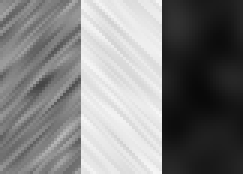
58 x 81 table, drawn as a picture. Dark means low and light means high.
The table splits into one row of 3 panels. Panel 1,1: middling, slanting up to the right. Panel 1,2: very high, slanting down to the right, faint in contrast. Panel 1,3: very low, smooth, faint in contrast.
